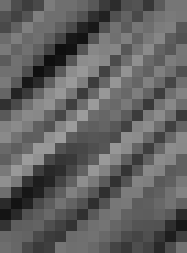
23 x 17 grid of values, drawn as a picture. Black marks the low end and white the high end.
Streaks slant up to the right. The halves do not mirror each other. No single row or column stands out from its neighbours.
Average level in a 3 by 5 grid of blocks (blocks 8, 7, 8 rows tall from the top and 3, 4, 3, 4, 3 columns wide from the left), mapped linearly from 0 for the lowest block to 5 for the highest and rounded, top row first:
3 1 2 4 4 | 4 5 4 4 5 | 1 0 3 2 1
